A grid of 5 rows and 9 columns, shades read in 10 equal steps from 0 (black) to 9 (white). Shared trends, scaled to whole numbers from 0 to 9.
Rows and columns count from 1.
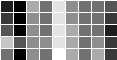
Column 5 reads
8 8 8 8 9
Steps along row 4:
down up same up down down up down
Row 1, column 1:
1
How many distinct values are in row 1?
7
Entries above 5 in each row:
2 1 2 3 3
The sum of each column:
17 3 26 21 41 28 20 23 10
